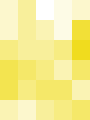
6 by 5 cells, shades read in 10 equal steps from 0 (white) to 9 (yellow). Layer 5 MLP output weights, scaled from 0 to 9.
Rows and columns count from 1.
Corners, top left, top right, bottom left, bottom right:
2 2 3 6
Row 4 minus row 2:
5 2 2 2 -2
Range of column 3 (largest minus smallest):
6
